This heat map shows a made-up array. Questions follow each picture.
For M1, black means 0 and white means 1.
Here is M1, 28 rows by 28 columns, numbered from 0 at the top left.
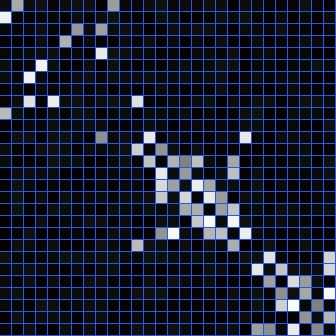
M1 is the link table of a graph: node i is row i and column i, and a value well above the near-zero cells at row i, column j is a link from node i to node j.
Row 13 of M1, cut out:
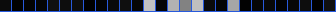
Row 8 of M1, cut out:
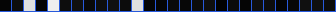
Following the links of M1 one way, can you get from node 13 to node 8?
yes
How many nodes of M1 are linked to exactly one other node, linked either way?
6
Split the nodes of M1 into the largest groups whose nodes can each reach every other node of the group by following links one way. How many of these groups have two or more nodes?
4
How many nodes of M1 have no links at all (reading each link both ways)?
2
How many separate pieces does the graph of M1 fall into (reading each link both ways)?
6
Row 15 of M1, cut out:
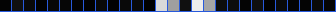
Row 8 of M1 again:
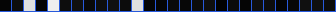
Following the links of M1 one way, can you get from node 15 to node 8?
yes
